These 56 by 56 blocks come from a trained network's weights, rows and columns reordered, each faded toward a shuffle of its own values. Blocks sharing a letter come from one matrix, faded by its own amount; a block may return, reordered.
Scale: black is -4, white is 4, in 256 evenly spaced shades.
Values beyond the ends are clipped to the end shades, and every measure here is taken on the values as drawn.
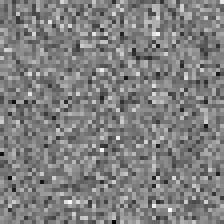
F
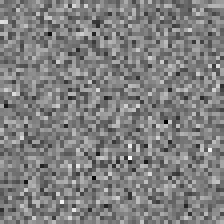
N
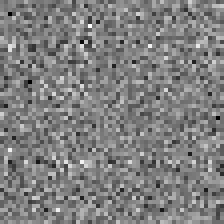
F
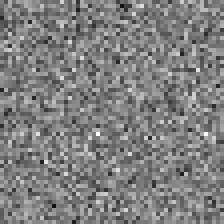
N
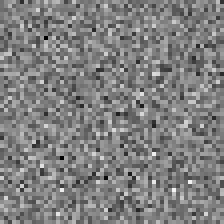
N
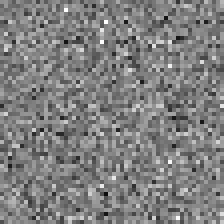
F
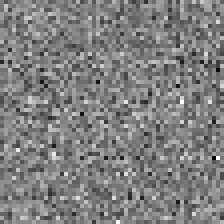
F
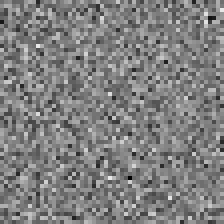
N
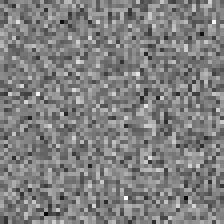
N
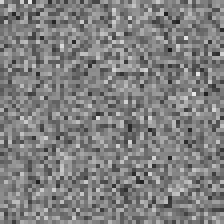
N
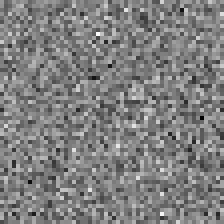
N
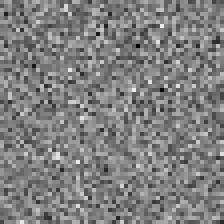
N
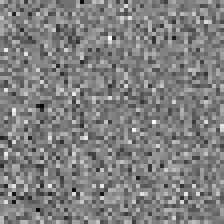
F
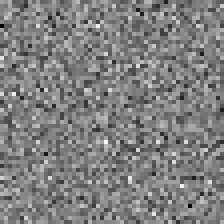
N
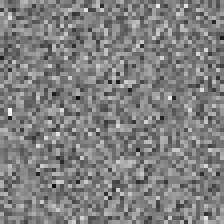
N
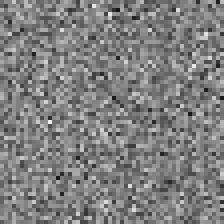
N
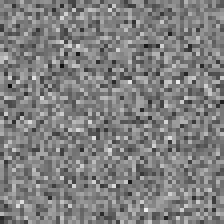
N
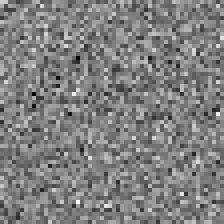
N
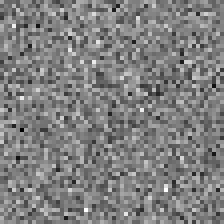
N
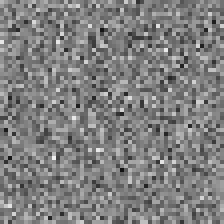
N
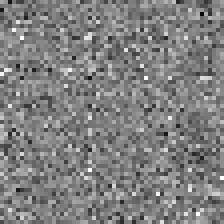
F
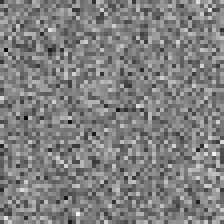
N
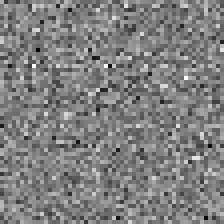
F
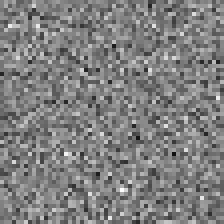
N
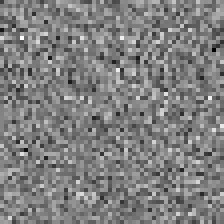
F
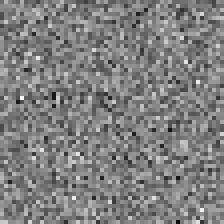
N
